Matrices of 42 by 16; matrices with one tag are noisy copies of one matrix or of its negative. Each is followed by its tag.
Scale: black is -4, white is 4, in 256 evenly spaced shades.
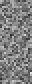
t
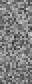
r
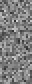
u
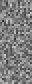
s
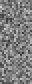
s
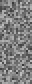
s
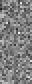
s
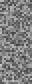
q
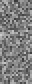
u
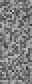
t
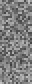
r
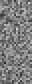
s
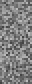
r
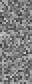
u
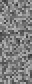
u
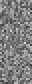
s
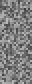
s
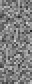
s
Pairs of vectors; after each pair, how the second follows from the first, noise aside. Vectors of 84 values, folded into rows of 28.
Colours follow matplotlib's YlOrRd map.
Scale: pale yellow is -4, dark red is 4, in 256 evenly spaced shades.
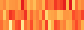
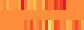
partly zeroed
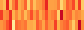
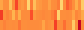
partly zeroed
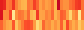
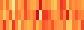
shuffled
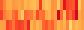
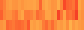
shrunk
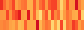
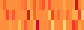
partly zeroed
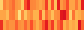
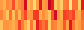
shuffled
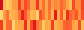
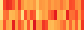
sign-scrambled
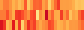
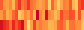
sign-scrambled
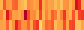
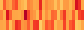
copied
